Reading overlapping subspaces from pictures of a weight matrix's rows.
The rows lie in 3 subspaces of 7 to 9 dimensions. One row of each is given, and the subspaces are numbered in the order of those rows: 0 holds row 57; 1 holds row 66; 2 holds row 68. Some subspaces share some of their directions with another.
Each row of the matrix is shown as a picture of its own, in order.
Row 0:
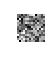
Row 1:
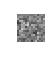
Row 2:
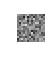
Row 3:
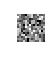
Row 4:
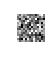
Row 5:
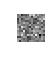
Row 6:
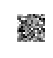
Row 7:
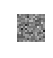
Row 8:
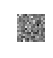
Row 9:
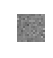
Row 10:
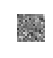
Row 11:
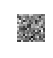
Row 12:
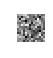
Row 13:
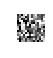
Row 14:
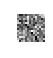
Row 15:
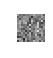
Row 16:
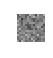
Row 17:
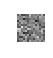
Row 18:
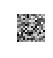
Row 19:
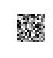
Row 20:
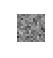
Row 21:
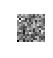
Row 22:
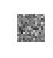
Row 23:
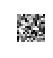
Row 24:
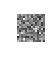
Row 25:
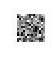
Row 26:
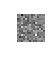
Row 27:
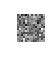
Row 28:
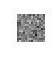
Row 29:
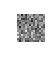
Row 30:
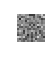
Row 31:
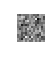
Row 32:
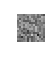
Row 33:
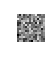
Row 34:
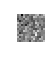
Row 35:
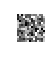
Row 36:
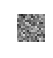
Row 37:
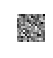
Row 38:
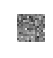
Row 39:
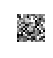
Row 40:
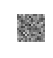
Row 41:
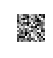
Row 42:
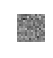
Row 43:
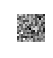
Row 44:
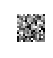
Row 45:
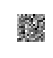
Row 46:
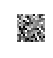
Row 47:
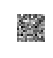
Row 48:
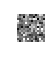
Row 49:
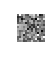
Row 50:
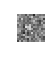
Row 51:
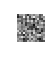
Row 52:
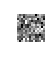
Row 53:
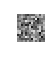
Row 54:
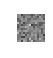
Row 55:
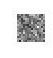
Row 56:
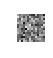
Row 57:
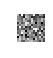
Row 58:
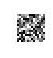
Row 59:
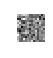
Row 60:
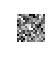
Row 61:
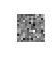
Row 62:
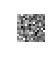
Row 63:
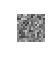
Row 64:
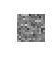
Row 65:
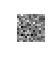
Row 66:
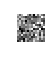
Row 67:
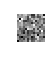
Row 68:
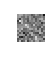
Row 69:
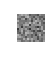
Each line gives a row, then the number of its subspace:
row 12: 2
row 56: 0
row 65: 0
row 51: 2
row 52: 2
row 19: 0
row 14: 2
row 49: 2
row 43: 1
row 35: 0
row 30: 2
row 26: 0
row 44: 1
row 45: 0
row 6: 1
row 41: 2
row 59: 1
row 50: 0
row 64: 1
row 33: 1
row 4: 2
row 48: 2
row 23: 1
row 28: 1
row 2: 2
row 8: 0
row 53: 2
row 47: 0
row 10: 2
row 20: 1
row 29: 0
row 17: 1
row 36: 2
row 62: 0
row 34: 0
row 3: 0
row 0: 2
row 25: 2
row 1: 0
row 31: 2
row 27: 1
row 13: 0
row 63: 0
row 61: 2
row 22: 1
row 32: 0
